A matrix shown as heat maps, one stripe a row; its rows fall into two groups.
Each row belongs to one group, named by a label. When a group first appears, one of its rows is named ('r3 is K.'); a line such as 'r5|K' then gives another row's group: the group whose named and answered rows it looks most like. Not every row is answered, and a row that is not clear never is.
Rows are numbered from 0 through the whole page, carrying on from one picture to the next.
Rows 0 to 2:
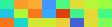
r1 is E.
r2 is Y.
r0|E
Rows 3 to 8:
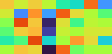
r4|E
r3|Y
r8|E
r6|E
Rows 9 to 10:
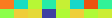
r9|Y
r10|E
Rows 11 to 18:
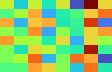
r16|Y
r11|Y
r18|Y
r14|E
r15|Y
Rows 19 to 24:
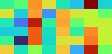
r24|Y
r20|E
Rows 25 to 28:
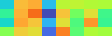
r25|E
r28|E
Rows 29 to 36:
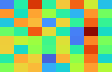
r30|Y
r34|Y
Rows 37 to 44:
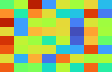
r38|Y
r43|E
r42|Y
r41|Y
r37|E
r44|Y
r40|Y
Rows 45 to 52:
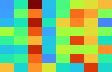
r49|E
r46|E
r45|E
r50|E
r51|E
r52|Y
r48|E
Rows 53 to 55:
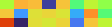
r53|E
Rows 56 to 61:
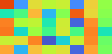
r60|E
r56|Y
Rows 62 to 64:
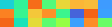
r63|Y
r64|Y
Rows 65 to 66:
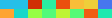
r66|Y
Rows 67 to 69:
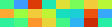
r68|Y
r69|Y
